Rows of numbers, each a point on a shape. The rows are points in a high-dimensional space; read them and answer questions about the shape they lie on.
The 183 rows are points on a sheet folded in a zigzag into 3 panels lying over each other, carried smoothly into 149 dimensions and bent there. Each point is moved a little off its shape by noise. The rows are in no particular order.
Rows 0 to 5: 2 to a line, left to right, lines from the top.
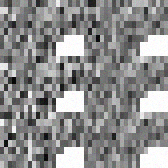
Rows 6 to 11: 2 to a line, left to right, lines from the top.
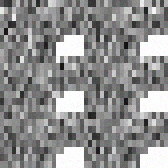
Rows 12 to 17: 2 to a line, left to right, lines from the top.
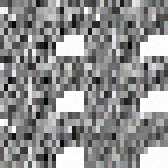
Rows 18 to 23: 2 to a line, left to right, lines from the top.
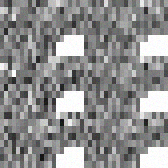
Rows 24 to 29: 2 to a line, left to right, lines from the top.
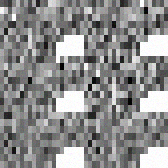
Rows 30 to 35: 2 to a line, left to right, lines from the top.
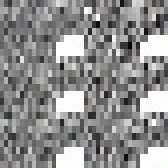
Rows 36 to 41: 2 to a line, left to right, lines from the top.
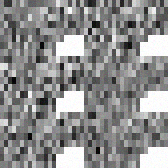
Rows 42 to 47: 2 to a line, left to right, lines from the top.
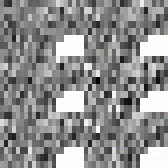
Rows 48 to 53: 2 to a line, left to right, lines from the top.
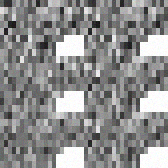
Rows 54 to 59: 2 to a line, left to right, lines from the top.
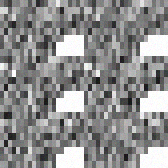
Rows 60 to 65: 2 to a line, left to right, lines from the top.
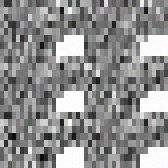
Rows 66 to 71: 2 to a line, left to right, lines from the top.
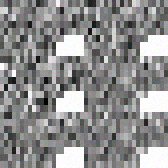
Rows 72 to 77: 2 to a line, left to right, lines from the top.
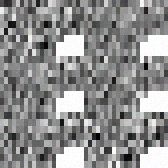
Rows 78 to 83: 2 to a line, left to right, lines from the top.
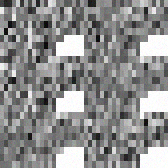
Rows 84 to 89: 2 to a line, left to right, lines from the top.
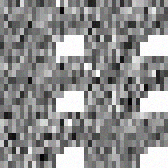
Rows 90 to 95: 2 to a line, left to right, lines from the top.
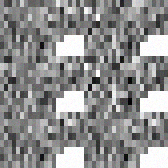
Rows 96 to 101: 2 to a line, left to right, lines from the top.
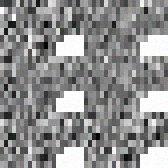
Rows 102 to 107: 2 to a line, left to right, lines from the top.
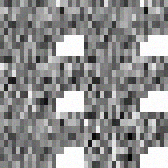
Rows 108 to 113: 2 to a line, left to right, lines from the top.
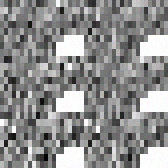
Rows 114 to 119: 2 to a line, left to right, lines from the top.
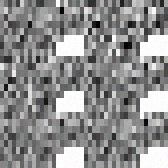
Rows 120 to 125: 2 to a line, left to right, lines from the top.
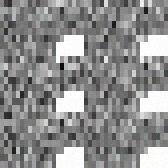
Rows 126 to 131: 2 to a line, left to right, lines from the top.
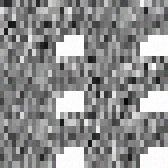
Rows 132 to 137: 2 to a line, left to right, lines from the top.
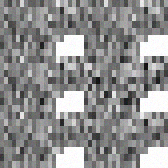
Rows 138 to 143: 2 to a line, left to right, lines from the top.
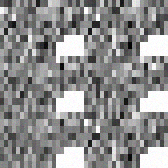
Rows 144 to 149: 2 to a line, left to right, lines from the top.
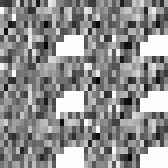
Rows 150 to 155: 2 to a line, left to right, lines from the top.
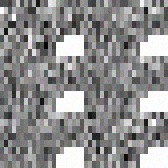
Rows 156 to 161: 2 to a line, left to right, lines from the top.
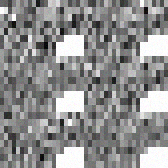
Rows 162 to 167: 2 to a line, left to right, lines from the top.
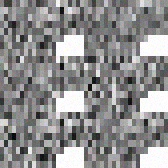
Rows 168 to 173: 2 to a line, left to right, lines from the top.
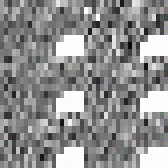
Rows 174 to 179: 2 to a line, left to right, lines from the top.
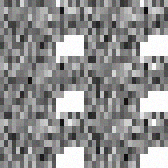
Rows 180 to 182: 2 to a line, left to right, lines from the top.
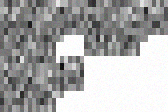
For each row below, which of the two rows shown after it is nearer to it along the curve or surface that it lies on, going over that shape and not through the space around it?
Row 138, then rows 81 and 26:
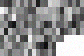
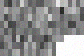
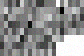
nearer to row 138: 81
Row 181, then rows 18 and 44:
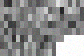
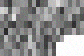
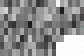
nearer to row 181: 44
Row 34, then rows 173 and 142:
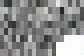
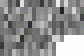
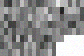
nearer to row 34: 142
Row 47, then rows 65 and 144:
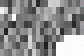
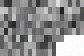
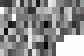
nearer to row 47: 144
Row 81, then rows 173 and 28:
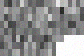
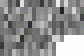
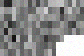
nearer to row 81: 173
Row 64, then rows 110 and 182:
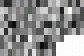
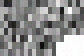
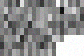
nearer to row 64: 110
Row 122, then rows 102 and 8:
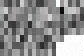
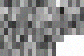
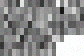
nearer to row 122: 8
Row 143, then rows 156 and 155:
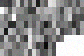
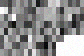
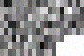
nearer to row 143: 156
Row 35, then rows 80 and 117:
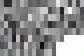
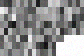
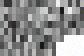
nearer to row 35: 117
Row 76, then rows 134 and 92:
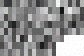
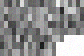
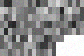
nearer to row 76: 134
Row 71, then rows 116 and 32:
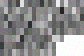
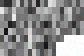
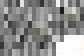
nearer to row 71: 32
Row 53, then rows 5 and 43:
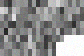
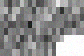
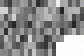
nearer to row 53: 5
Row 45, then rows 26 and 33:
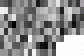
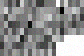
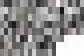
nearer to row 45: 33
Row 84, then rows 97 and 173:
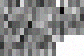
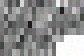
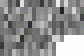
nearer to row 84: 173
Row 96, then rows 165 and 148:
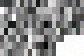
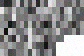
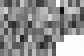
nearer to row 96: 165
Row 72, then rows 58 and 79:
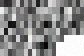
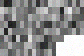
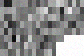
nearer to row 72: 58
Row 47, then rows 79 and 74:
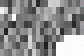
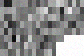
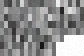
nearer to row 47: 79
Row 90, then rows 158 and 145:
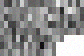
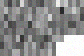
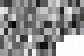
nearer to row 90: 158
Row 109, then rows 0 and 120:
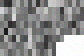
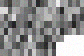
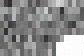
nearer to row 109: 120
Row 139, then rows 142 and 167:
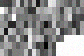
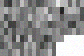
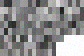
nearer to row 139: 167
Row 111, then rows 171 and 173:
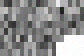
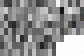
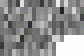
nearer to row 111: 173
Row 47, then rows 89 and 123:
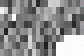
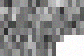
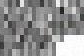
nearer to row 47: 89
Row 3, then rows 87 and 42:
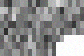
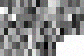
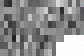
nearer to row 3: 87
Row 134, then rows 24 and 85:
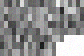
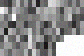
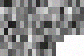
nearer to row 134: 85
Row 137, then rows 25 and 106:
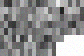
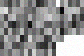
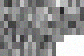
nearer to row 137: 106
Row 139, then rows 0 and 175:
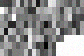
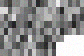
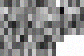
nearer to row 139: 0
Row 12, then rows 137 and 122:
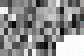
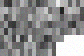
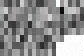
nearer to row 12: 122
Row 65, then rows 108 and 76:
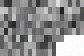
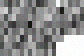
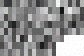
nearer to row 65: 108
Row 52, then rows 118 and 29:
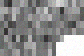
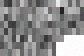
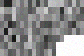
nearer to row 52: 29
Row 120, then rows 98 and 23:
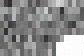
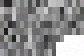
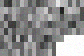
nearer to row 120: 98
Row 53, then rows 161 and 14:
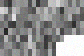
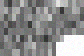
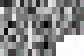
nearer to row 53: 161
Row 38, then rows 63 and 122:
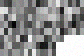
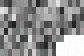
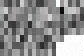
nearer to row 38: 122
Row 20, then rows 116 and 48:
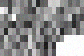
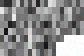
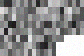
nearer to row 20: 116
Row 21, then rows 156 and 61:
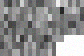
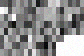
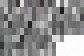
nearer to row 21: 61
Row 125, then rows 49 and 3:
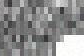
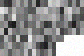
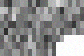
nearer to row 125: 3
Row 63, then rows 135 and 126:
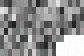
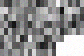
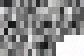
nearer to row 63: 126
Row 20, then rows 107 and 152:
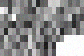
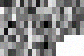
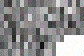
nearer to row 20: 107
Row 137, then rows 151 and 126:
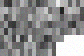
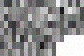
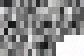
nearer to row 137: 126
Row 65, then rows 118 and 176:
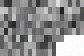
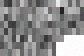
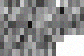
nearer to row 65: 118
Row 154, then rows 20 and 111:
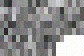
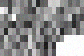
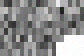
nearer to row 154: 20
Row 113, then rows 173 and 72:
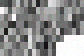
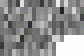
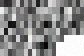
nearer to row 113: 72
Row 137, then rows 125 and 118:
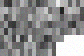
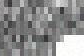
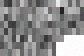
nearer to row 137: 118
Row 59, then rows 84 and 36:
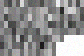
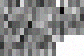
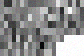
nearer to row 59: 36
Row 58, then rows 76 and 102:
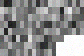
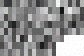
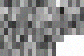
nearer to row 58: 102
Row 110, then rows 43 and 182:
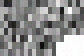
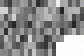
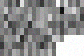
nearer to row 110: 182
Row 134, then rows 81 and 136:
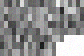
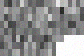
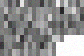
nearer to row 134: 136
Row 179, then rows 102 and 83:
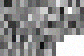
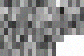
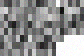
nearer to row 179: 83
